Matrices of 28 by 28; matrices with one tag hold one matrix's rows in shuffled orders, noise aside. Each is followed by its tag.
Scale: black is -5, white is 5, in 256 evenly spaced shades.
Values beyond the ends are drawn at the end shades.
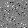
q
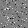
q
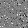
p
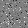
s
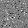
q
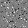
q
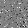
p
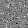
s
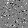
q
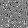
s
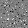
q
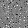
s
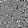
p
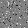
s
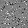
q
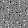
s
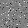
s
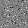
q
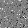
p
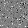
p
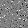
p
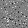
q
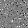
p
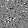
q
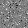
s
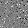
p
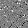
p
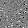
p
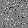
q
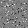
q
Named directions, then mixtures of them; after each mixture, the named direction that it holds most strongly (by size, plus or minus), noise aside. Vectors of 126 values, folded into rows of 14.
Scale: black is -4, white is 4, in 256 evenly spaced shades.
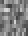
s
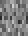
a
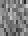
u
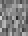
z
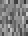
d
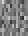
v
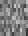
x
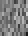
d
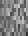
x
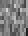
x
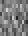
z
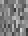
x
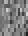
d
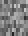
x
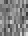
d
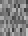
x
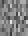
v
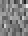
u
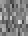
a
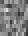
s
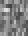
s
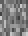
x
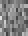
z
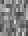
s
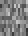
x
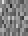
v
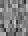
u
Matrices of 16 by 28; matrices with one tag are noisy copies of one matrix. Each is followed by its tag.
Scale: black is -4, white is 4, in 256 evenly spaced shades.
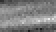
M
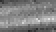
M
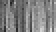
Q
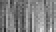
Q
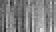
Q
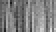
Q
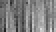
Q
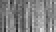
Q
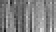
Q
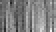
Q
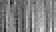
Q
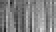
Q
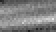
M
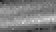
M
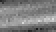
M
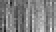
Q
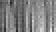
Q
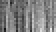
Q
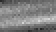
M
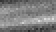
M
